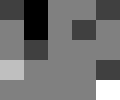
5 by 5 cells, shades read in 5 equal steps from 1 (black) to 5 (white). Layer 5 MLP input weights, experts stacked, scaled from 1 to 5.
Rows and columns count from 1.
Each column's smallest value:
2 1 3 2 2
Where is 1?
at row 1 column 2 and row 2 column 2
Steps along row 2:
down up down up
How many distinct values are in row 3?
2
